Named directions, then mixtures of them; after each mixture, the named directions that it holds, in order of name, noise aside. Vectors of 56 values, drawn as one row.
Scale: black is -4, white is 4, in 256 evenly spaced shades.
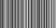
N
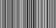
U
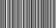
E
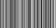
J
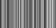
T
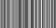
J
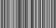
J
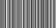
E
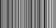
N, T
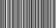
E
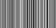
U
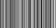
J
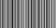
N, U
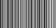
N, T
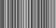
E, N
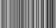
T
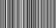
E, U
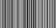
U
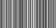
U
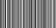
E, T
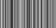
J, U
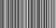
N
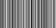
E, N
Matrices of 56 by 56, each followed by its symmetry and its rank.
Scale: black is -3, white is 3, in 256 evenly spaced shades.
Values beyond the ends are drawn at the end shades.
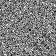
symmetric, full rank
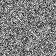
symmetric, full rank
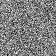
neither, full rank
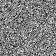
symmetric, full rank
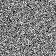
neither, full rank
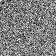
symmetric, full rank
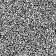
neither, full rank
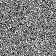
neither, full rank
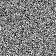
neither, full rank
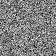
neither, full rank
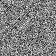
symmetric, full rank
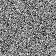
neither, full rank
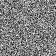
neither, full rank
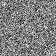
symmetric, full rank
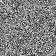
symmetric, full rank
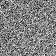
symmetric, full rank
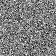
symmetric, full rank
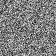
neither, full rank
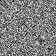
symmetric, full rank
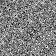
symmetric, full rank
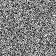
neither, full rank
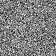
neither, full rank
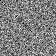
symmetric, full rank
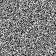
symmetric, full rank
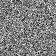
neither, full rank
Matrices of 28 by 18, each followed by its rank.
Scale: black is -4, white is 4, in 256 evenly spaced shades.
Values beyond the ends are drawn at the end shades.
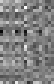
three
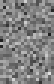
full rank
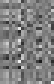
three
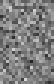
full rank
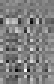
two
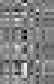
two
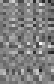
three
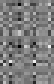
two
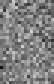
full rank
